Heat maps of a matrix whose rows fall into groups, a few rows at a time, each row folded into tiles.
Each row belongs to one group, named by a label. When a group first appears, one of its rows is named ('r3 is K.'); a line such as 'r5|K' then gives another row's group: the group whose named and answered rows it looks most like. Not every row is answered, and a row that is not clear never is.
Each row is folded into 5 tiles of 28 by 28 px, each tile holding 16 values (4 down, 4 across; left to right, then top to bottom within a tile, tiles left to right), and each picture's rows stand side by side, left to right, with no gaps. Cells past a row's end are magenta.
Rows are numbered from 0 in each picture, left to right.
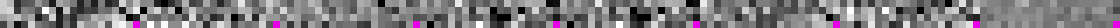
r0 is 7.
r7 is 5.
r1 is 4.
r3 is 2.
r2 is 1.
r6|7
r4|2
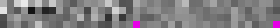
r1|5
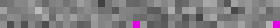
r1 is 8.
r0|1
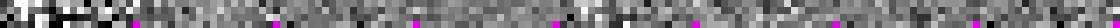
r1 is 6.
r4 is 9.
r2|2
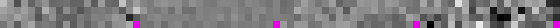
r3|2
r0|7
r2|6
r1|1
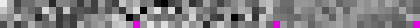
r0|7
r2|6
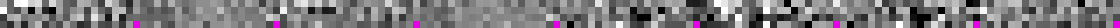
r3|6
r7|1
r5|9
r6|2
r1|6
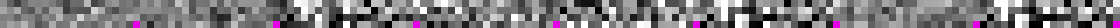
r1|2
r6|6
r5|9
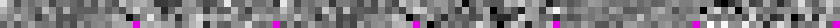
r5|4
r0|7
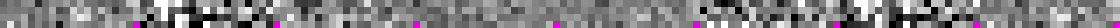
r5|4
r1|9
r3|8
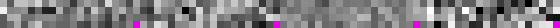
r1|6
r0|1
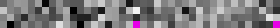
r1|6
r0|2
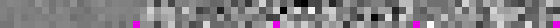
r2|4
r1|7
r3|5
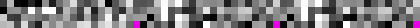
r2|9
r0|4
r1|9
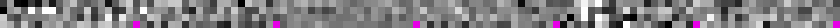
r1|1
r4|9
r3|1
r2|1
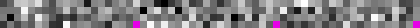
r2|1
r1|4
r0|9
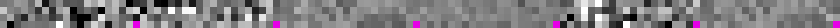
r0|2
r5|6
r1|4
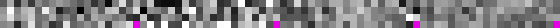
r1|4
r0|7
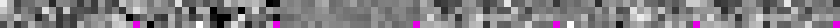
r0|7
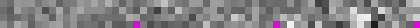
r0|6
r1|1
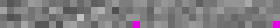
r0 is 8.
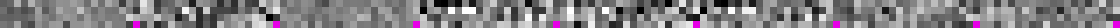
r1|7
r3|4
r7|7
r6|6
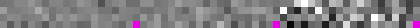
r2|1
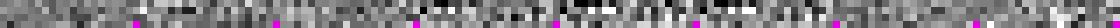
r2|7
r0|2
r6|8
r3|4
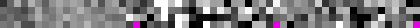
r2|2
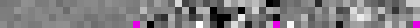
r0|6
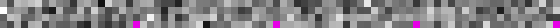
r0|1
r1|8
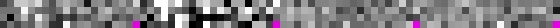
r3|5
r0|9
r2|7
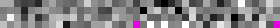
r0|8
